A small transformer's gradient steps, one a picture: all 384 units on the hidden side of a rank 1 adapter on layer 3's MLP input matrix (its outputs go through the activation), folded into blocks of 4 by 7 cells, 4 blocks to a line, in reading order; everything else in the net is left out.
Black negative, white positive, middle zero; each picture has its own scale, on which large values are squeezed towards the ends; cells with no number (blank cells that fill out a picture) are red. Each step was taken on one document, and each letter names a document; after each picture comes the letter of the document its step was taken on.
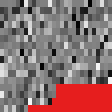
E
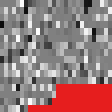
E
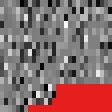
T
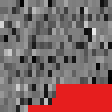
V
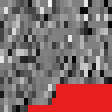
V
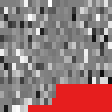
E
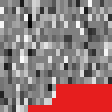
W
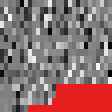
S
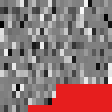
S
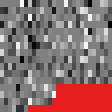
V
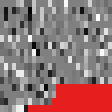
E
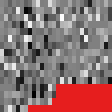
T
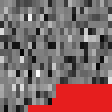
S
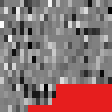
T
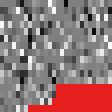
E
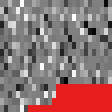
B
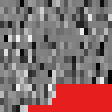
V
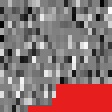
B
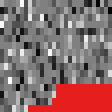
T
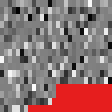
S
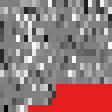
W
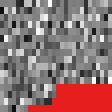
E
